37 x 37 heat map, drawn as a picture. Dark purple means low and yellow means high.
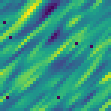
Mirror symmetry: none. Slope: none. Lone odd cells: 6, each lower than its neighbours. Grain: diagonal, up to the right. Ninth with the lowest average: top middle.
